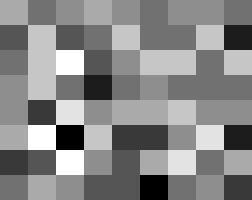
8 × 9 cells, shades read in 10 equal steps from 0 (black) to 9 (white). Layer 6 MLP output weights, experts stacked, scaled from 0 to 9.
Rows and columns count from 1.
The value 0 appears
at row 6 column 3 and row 8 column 6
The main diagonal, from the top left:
6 7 9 1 6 2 8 5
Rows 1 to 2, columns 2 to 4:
4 5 6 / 7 3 4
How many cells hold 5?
15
